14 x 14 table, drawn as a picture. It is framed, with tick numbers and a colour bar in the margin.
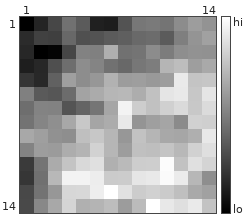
The texture is blotchy. There are no regular stripes. The ninth with the lowest average is the top left. There is an overall slope up to the bottom right. Neither half mirrors the other.
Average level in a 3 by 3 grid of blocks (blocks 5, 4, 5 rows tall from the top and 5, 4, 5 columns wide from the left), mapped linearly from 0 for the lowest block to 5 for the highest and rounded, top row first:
0 2 3 / 2 4 5 / 3 5 5
